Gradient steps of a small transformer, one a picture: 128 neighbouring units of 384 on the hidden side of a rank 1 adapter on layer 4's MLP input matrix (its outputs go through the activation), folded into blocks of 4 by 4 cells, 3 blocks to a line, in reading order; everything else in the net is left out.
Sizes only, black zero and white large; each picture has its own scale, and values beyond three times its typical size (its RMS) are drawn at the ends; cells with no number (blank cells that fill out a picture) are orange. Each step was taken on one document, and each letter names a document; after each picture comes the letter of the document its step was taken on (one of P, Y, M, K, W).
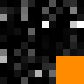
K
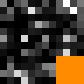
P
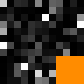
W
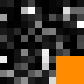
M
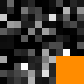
M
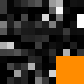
W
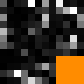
P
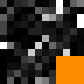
W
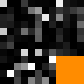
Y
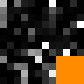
K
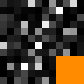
W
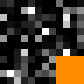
M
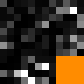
P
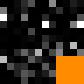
K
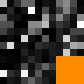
P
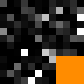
Y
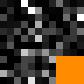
M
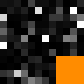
P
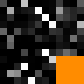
Y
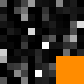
K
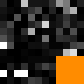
P
